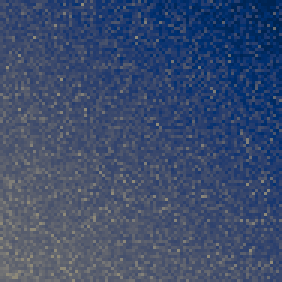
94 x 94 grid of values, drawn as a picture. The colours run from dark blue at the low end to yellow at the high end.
Grain: fine. Mirror symmetry: none. Ninth with the highest average: bottom left. Ninth with the lowest average: top right. Odd rows or columns: none. Slope: up to the bottom left. Stripes: none.
